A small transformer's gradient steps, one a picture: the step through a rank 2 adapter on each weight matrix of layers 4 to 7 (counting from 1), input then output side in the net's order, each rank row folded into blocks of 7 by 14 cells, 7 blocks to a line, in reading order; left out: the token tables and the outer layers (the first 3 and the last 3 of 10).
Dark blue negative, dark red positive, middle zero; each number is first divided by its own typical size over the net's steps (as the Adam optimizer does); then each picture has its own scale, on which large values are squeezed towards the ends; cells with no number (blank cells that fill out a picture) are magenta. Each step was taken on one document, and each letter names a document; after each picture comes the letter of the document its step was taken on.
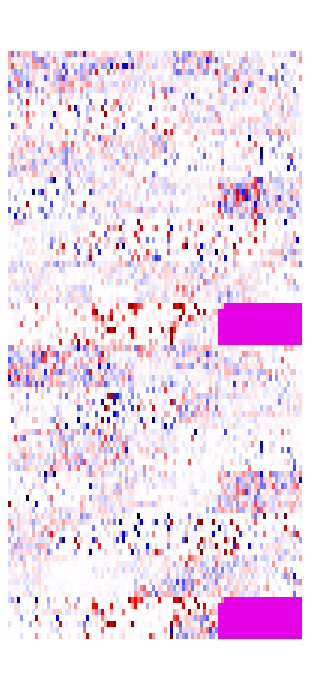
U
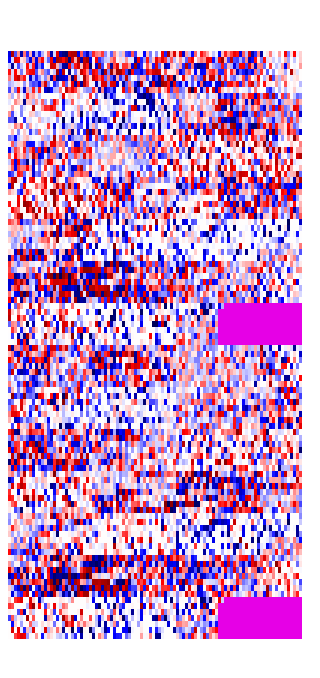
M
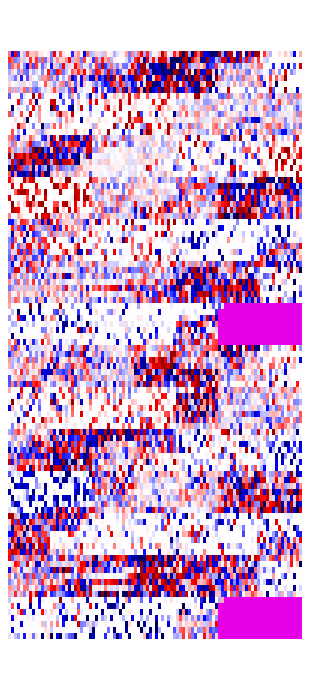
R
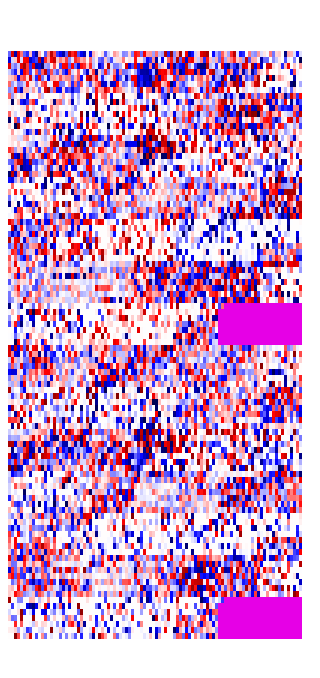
M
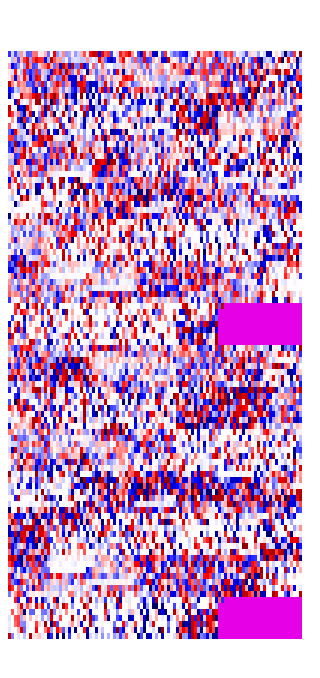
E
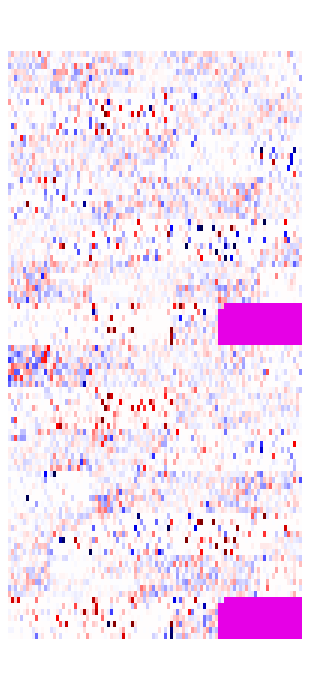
U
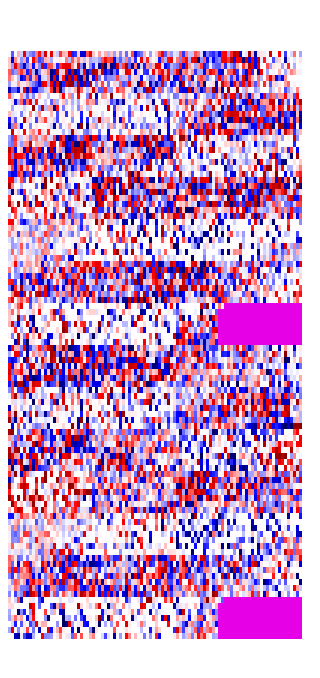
M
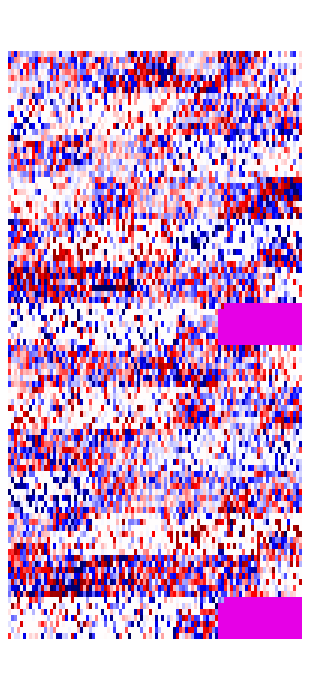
R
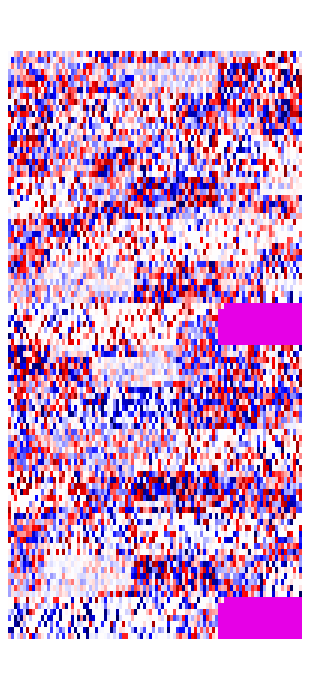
E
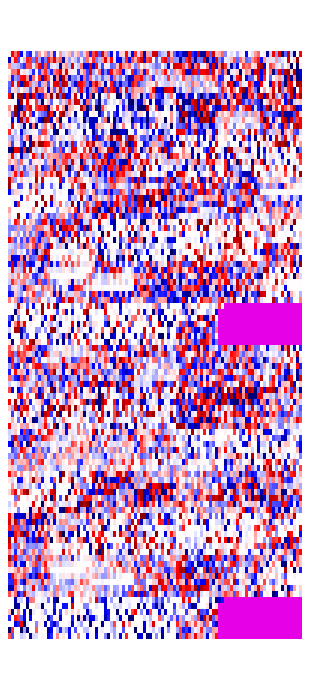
E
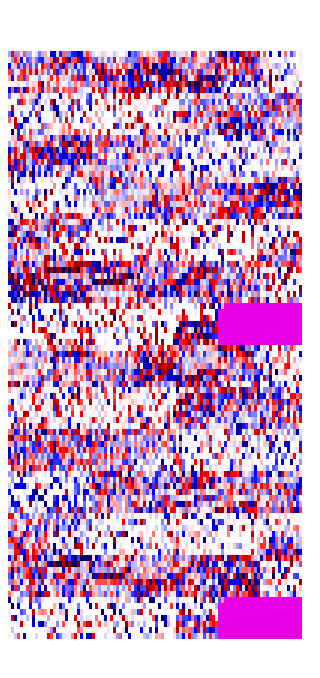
R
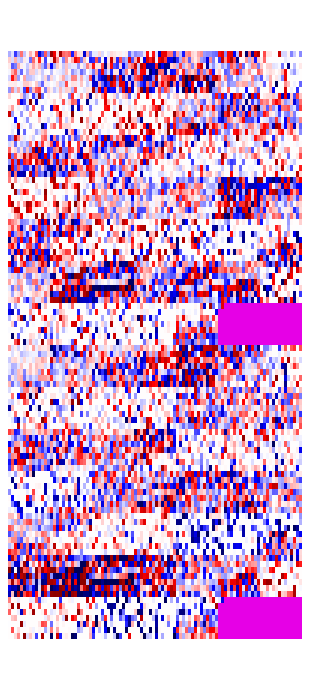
R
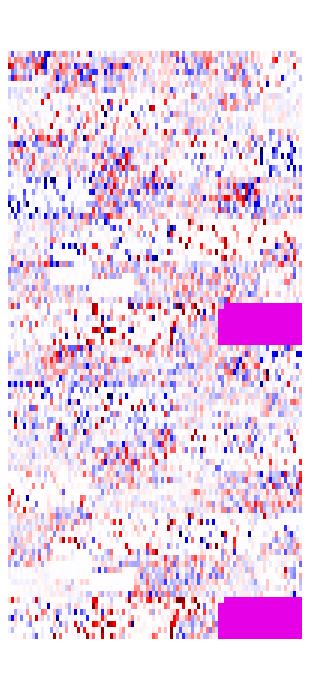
U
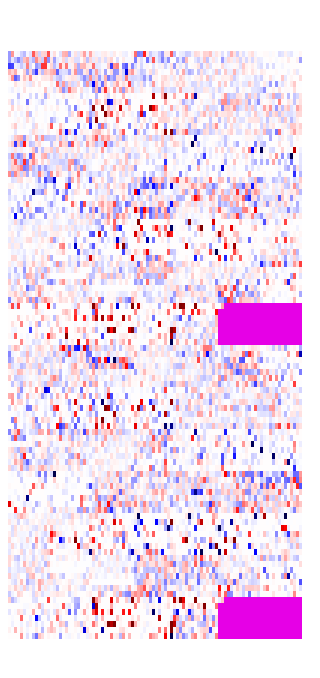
U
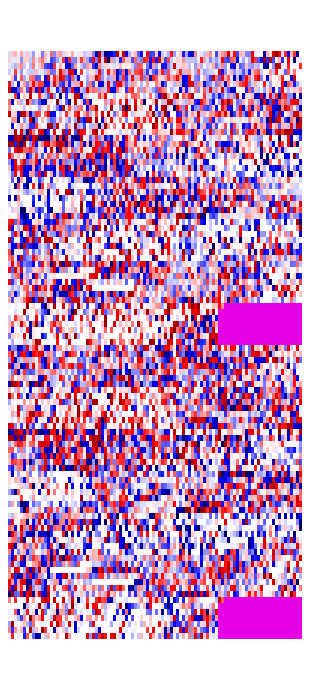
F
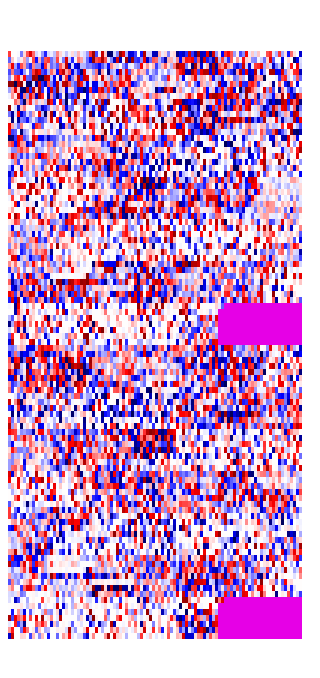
E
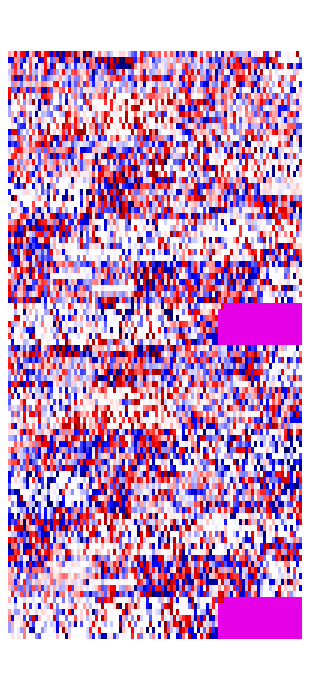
F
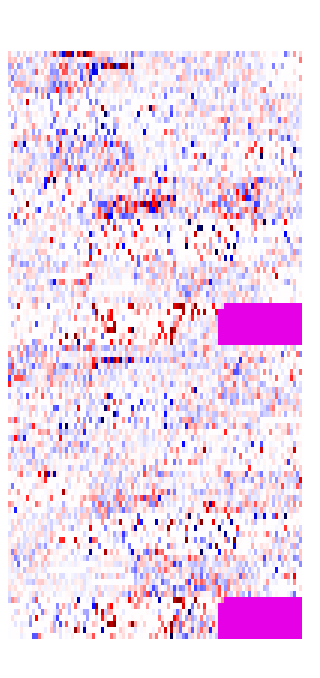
U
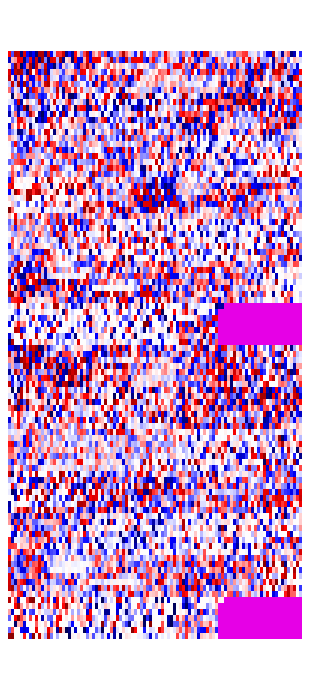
E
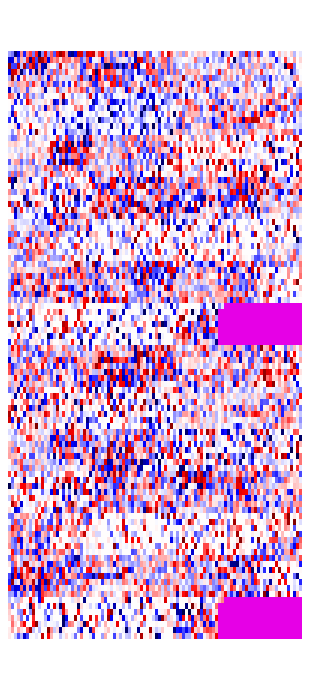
M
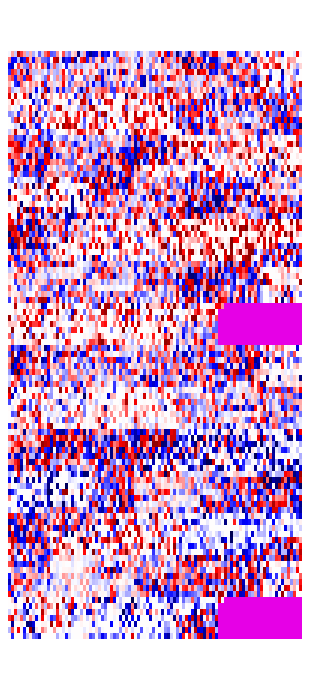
F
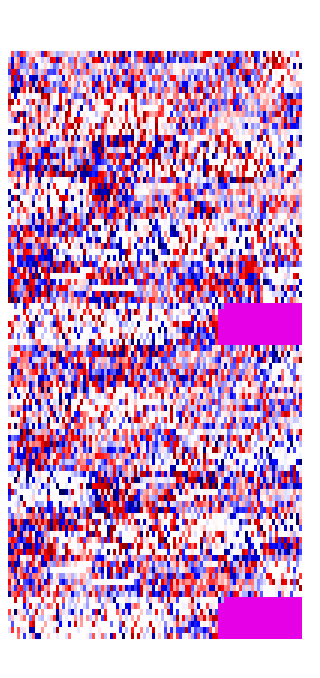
F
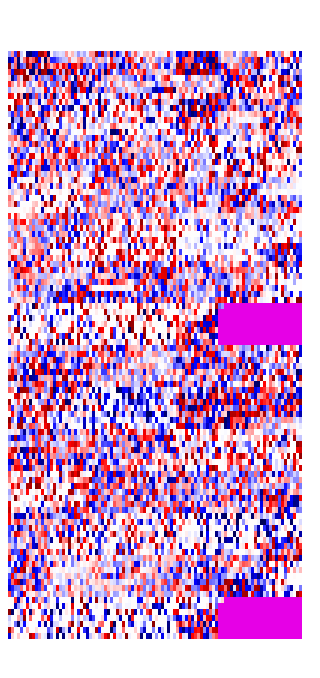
E
